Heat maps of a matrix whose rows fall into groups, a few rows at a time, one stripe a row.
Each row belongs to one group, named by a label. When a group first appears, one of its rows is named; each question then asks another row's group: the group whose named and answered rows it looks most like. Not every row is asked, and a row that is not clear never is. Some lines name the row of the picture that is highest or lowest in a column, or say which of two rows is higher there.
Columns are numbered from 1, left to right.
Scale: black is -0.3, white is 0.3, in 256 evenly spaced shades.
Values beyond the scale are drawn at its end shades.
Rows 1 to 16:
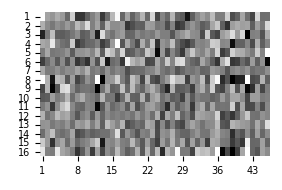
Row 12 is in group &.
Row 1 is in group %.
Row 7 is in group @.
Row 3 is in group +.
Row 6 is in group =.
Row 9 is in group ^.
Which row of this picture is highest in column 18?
6
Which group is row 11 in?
^
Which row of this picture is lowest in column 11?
16
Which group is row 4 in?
%
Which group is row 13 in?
@
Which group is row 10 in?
+
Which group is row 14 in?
%
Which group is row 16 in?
&
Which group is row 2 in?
@
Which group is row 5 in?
@
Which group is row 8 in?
&
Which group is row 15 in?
&
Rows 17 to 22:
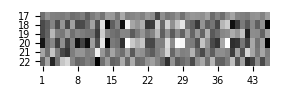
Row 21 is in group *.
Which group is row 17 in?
@
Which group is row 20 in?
=
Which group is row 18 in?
=
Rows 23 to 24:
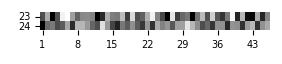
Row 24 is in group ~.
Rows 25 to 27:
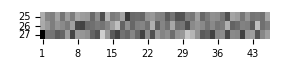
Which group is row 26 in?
%
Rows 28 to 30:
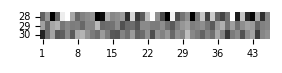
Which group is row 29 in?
*
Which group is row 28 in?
^
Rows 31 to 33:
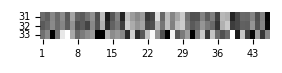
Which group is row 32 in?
=
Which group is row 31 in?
=
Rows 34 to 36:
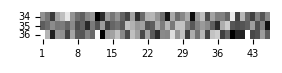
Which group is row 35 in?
=
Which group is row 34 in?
^
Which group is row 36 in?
&
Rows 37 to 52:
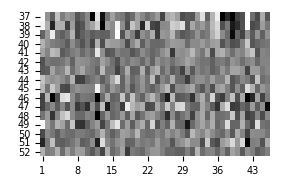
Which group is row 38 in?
&
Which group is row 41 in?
*
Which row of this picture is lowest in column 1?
51
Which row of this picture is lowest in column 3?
46
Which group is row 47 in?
=
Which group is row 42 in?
~
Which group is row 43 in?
+
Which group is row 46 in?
^
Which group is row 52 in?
@
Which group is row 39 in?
%
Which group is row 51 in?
+
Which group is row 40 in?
&
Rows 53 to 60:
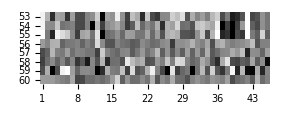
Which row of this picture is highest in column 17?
59
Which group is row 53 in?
&
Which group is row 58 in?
=
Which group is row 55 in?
&
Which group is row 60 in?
%
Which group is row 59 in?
^
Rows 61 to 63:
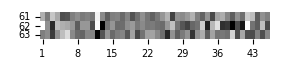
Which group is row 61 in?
*
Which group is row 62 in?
&
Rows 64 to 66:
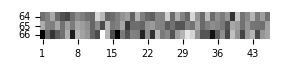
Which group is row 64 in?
*
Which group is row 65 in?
@
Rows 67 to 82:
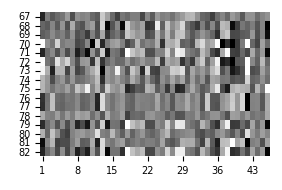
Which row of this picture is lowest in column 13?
73
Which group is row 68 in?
=
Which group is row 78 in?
@
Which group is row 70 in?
&
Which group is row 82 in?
=
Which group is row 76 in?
+
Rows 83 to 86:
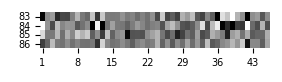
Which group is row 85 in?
@
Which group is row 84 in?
&
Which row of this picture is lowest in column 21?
85
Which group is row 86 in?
+
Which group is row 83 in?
+
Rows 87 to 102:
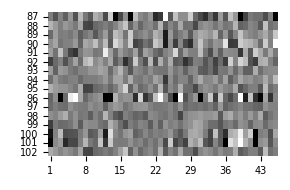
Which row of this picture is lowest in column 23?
87
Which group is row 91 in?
*
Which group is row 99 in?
~
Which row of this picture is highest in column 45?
91
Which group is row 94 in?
@
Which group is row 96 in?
^
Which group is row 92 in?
+
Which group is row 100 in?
+
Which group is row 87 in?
=
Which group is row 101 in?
+
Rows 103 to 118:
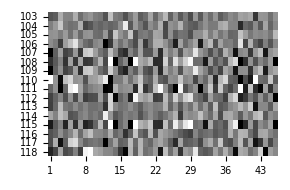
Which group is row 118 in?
~
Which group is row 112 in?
=
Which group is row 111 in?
^
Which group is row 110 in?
&
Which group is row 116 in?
+
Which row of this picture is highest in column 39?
111
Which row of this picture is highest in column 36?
110
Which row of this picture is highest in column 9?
118
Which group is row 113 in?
+
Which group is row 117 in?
^
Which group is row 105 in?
@
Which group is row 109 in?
~
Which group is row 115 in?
=
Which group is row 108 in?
=
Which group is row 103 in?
+
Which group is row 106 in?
^
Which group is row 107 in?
~
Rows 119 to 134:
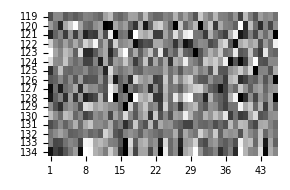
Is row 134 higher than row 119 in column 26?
No
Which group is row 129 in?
~
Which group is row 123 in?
%
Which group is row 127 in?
~
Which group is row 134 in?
~
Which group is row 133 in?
~
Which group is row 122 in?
@
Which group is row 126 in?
=
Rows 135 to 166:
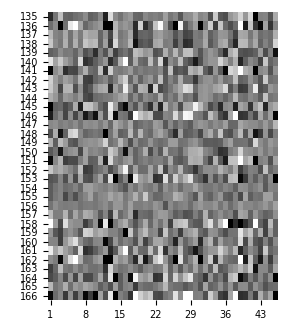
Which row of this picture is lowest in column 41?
145
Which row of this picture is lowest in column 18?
138
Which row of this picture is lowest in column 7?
145
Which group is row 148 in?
^
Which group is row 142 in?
%
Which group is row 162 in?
^
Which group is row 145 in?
~
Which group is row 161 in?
%
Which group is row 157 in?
@
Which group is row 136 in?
^
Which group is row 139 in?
=
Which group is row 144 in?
%
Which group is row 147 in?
@
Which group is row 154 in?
~
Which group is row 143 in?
&
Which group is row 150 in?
~
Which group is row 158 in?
&
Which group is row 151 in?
+
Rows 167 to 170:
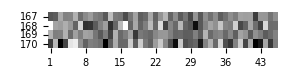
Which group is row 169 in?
@
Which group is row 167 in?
+
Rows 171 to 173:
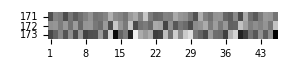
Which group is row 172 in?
@
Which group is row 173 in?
=
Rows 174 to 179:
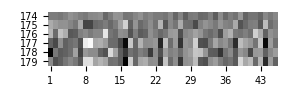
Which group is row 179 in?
~
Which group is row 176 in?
*
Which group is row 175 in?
%
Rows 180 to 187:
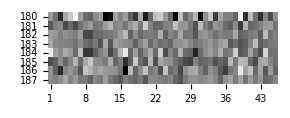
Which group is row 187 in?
*
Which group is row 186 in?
~
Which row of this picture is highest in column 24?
186
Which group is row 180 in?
^
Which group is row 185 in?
+
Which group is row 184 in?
%
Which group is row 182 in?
%
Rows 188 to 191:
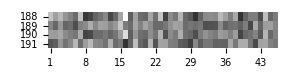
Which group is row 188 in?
%
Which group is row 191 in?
+
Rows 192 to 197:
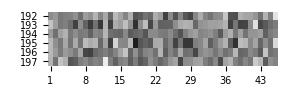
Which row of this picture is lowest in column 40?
193
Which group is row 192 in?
@
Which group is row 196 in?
%
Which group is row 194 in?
*
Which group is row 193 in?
&
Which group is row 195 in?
@
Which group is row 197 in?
*
